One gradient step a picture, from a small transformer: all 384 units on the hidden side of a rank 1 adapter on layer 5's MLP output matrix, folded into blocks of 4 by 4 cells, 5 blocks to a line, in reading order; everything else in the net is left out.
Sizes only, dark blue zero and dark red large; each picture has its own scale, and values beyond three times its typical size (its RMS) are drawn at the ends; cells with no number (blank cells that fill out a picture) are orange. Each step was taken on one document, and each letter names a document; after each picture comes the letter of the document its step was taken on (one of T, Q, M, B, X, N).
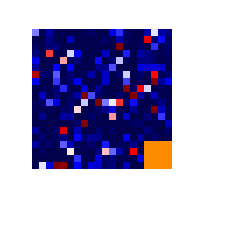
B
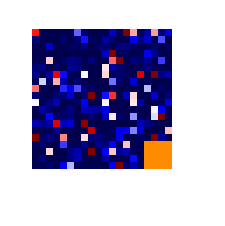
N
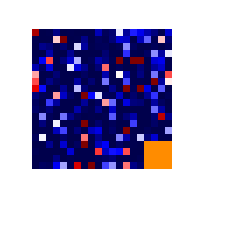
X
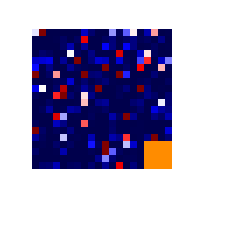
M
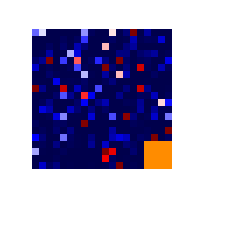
M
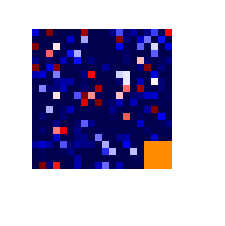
B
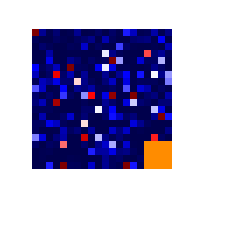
N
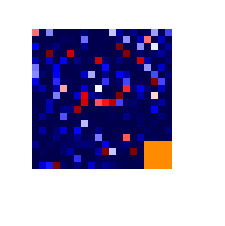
B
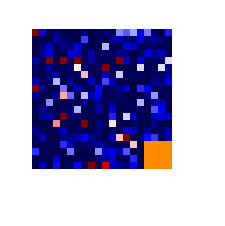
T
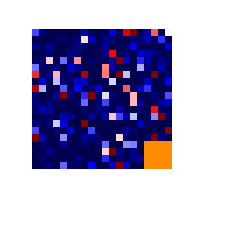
N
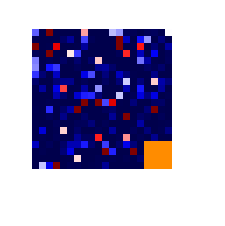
B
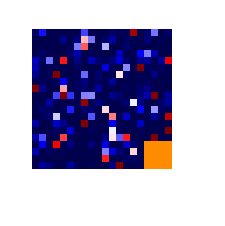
M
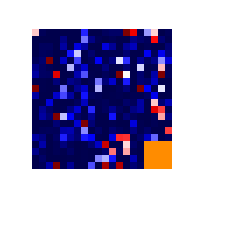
T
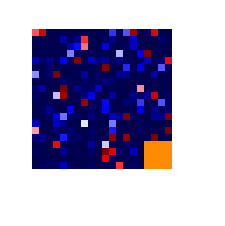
M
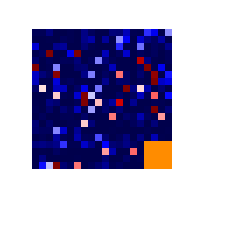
B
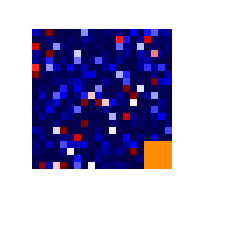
B
